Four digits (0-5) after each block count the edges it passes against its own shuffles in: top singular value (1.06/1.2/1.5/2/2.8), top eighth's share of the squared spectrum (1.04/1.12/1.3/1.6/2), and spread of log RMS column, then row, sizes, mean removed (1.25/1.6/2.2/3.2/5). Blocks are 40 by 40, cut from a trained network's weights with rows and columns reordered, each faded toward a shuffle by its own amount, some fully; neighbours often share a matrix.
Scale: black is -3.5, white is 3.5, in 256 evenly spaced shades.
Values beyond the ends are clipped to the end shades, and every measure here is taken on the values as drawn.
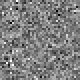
2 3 1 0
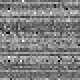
4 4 1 2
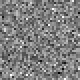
0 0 0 0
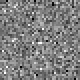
0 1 0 0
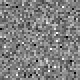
0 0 0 0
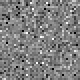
2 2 0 0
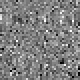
3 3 2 1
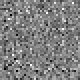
2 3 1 0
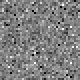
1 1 0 0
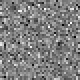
2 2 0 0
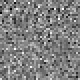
2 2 0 0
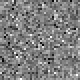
2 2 0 0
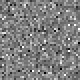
1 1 0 0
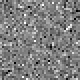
0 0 0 0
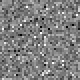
0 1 0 0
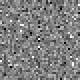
1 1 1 0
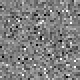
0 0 0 0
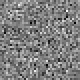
3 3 2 0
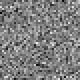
1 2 0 0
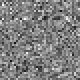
3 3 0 1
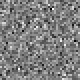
2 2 0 0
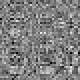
4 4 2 2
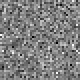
2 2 0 0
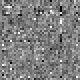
2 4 2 1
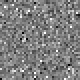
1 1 0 1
